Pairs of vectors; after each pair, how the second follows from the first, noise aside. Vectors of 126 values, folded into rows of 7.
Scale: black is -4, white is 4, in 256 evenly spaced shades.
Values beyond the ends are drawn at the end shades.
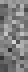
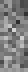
reversed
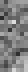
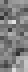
copied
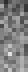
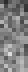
copied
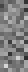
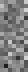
negated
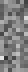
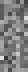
copied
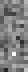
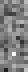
copied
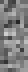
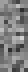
reversed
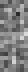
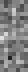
reversed
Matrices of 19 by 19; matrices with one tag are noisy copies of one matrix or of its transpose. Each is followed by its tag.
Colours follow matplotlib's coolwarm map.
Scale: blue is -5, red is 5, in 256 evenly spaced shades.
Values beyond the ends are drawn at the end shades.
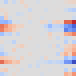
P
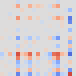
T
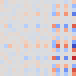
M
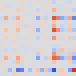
T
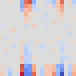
P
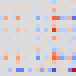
T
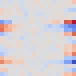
P
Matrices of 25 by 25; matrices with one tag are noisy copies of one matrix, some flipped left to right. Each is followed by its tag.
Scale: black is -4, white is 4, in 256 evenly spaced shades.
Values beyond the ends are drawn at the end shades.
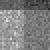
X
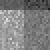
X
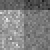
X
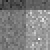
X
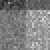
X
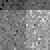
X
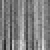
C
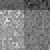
X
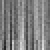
C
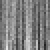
C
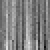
C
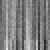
C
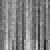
C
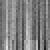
C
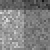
X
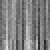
C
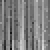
C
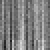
C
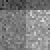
X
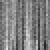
C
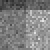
X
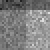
X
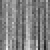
C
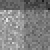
X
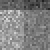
X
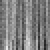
C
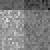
X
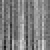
C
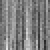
C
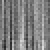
C
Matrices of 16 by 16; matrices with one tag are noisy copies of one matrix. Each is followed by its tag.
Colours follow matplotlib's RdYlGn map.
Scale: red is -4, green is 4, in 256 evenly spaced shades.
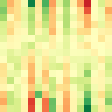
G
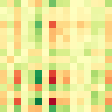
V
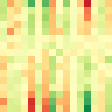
G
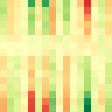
G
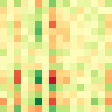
V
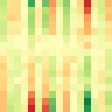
G
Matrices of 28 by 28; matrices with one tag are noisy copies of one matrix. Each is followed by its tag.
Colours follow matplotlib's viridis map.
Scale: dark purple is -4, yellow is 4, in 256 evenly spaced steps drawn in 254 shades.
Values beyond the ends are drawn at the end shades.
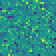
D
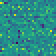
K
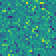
D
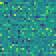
K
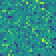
D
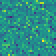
D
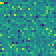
K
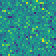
D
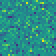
D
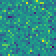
D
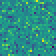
D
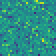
D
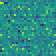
K
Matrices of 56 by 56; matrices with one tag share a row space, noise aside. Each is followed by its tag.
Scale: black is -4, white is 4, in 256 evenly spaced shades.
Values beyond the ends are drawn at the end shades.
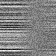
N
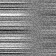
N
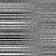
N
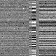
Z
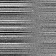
N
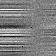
N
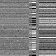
Z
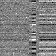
Z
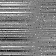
N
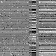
Z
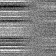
N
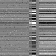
Z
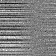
N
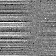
N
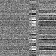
Z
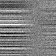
N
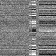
Z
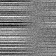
N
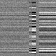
Z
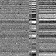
Z
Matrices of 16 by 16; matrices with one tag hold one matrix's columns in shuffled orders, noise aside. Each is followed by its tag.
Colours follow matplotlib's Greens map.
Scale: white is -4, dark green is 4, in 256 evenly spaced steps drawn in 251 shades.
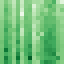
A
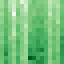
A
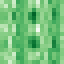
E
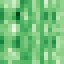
E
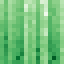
A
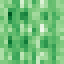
E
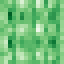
E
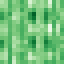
E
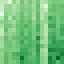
A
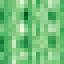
E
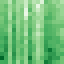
A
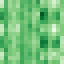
E
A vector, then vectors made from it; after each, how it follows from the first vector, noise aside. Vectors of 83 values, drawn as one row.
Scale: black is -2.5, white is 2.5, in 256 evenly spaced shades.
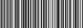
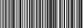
negated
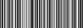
wrapped around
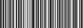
wrapped around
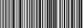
negated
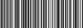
copied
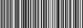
copied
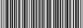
wrapped around
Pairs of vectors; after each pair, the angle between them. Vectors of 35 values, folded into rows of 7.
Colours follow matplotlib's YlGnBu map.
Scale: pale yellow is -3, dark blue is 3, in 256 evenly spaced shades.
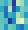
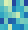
partly aligned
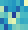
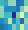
partly aligned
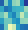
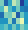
orthogonal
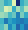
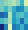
orthogonal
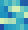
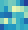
nearly parallel
